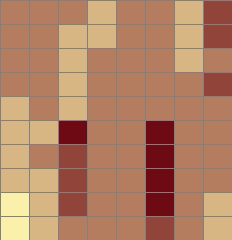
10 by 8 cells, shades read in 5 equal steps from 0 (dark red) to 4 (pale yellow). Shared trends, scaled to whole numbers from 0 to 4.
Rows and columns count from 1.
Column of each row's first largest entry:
4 3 3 3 1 1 1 1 1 1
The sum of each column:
28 24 19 22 20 11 23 19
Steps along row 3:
same up down same same up down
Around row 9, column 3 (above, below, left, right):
1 2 3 2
